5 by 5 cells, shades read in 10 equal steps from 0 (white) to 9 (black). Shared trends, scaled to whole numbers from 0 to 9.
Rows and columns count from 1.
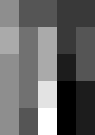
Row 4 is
4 5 1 9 8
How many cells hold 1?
1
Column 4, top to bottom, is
7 7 8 9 9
